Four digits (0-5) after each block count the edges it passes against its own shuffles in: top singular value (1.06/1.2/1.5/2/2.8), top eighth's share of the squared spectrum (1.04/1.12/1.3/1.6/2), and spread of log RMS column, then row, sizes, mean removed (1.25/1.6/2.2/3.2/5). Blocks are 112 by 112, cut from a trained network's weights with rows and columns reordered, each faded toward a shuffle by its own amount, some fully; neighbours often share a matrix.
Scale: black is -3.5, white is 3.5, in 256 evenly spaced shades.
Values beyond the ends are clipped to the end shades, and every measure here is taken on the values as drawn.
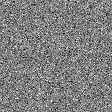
0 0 0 0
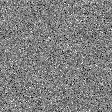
0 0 0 0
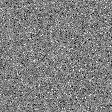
0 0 0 0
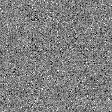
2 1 1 0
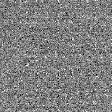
2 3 2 1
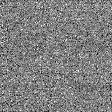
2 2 1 0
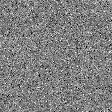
0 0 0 0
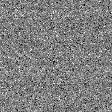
1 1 1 0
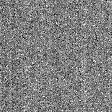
2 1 0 0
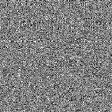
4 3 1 2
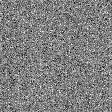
1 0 0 0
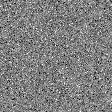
0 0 0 0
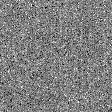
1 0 0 0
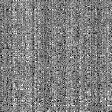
4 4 2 3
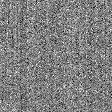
2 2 0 1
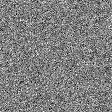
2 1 0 0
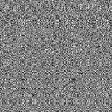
4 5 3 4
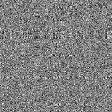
4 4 1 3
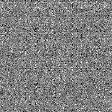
2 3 3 1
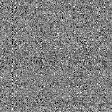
2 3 3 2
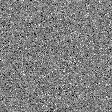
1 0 0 0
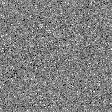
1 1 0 0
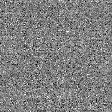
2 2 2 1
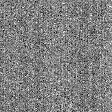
3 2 0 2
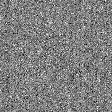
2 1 0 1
